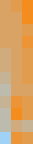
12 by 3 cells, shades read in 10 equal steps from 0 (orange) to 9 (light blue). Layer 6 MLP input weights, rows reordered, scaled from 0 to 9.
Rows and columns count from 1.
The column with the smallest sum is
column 3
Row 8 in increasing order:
3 3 6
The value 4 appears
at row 5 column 1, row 6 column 1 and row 11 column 2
